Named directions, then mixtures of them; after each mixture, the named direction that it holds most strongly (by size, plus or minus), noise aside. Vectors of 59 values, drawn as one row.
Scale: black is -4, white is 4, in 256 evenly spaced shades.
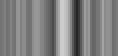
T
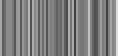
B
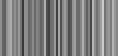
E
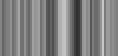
T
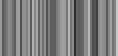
B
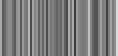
B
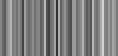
E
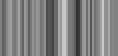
T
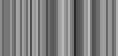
T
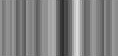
T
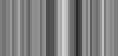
T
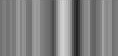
T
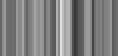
T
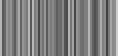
B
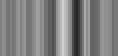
T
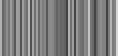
B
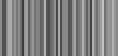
E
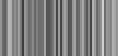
E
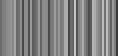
B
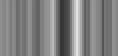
T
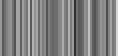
B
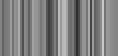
T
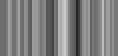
T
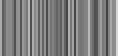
B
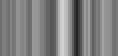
T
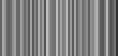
B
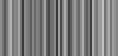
E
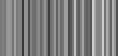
E
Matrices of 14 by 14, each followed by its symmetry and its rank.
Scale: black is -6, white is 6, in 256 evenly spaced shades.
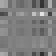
neither, rank one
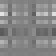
neither, rank one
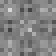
symmetric, rank three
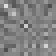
symmetric, rank three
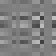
neither, rank one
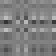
neither, rank one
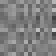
neither, rank two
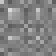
symmetric, rank three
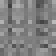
neither, rank two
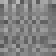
neither, rank two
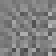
antisymmetric, rank two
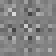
symmetric, rank three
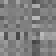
antisymmetric, rank two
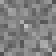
symmetric, rank three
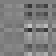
neither, rank one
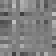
antisymmetric, rank two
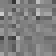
antisymmetric, rank two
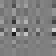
neither, rank one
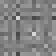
symmetric, rank three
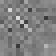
symmetric, rank three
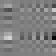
neither, rank one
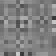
antisymmetric, rank two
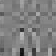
neither, rank two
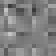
antisymmetric, rank two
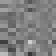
neither, rank two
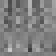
neither, rank two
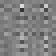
neither, rank two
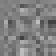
antisymmetric, rank two
